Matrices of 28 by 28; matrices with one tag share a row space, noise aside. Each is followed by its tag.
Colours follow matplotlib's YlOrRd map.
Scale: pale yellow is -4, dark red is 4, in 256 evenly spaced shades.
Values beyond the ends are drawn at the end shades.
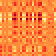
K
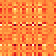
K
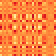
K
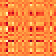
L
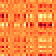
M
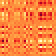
M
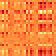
M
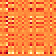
L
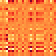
L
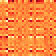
L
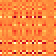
K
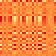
K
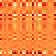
K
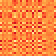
K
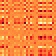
M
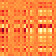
M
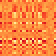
K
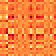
L
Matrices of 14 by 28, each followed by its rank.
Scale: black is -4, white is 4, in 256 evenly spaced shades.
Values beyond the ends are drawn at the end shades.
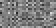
three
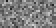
full rank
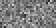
full rank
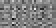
three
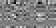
three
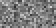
full rank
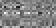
three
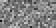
full rank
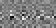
three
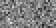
full rank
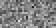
full rank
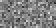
full rank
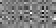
three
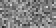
full rank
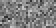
full rank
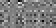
three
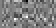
three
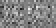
three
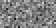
full rank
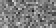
full rank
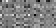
three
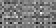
three
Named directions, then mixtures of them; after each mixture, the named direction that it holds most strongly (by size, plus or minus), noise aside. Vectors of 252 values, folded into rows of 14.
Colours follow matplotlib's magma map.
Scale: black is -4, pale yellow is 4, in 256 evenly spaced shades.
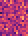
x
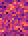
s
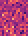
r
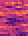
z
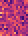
x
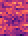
z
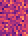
x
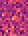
r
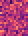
x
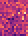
r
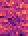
z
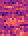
z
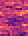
z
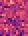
x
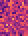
x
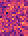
s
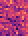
x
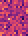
x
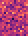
s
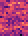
s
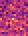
s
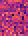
r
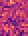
r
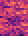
z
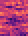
z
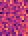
x
